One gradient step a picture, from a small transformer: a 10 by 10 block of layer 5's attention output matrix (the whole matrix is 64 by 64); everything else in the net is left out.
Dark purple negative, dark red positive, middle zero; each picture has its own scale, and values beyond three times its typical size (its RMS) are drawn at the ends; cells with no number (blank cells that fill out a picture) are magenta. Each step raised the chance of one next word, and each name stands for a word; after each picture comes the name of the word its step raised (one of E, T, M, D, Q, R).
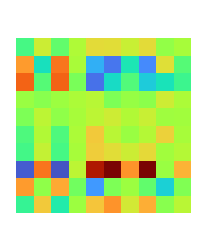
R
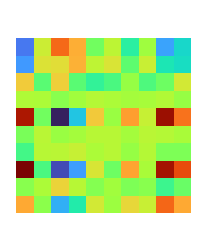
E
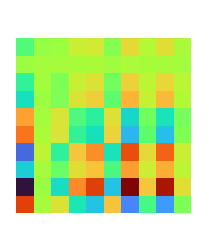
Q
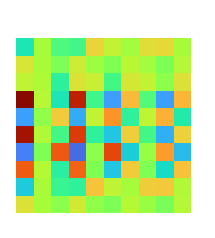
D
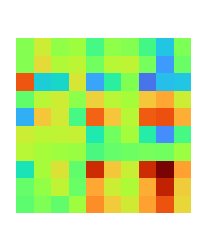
E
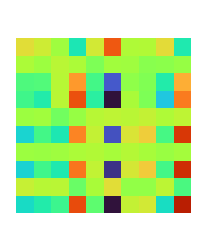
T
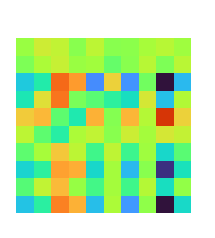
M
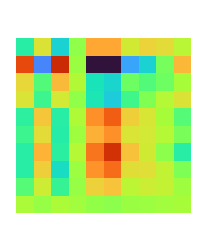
R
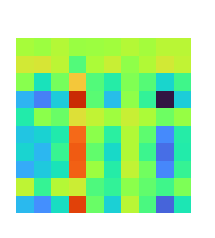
T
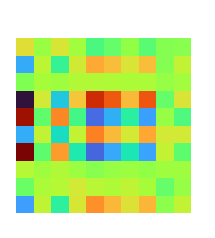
D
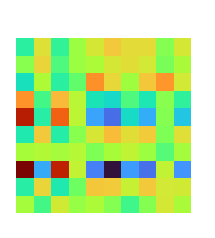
E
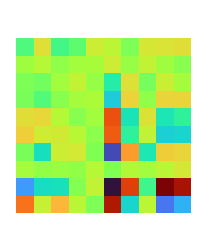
Q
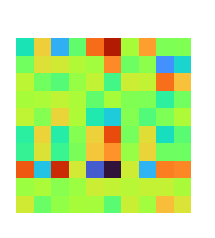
E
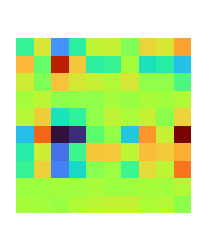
R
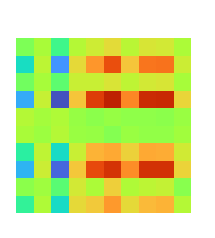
M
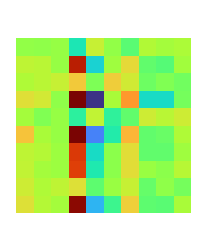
T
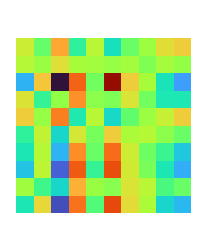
M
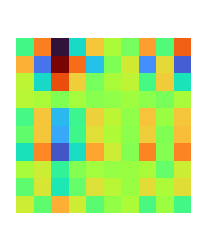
R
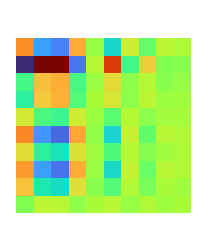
R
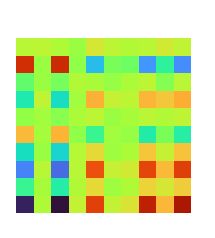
M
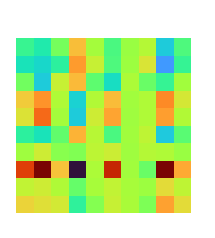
E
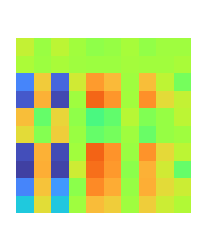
M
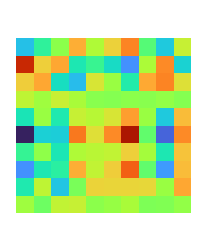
R
